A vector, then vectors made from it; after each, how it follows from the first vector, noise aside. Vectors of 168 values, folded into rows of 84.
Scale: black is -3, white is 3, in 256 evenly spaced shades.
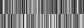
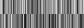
negated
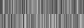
shrunk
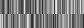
wrapped around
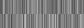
shrunk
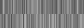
shrunk
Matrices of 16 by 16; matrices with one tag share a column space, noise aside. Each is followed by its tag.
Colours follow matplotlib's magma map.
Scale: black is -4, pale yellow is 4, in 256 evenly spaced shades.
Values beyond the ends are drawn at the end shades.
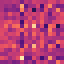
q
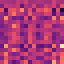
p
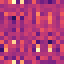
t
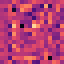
q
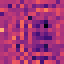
p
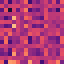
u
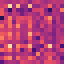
p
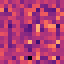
q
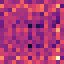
q
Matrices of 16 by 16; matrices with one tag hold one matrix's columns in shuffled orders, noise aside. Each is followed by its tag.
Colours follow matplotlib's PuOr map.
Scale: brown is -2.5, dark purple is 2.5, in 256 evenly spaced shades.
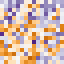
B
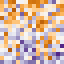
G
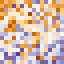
G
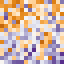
G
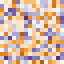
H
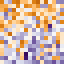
G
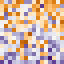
G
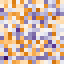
H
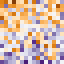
G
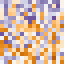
B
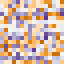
H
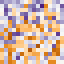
B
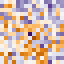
B
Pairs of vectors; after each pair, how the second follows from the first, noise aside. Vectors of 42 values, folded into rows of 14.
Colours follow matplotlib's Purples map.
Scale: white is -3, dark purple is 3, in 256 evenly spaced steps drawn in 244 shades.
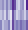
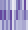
negated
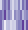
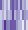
negated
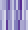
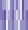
negated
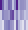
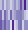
shuffled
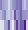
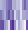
negated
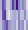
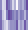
negated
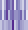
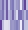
shuffled
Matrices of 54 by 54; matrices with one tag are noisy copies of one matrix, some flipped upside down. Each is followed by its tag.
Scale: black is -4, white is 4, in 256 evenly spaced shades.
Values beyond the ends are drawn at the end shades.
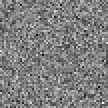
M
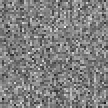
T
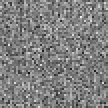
T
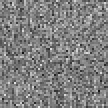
T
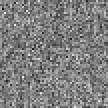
T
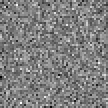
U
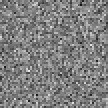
U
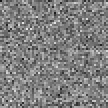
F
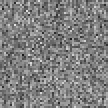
T
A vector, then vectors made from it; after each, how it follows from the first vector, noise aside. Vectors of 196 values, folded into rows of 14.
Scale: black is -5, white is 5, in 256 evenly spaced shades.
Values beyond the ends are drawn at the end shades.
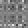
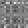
reversed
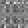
reversed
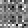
scaled up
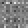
reversed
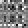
scaled up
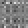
reversed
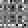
scaled up
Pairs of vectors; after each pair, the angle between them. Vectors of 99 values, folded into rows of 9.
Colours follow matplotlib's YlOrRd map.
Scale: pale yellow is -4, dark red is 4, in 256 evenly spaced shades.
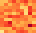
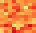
partly aligned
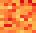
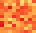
nearly opposite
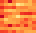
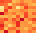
orthogonal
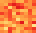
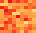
orthogonal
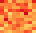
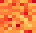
partly aligned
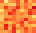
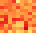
orthogonal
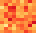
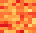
partly opposed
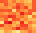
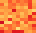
nearly opposite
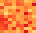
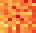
partly opposed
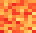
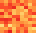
orthogonal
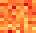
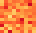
partly aligned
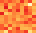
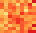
partly opposed
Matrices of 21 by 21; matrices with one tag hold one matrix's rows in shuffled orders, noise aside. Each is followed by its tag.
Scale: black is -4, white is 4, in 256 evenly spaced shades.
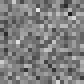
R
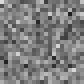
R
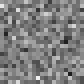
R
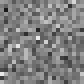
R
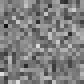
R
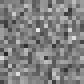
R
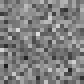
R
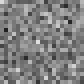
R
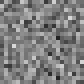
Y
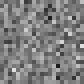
Y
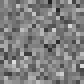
Y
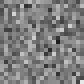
Y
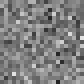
Y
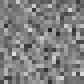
Y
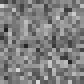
R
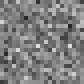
R
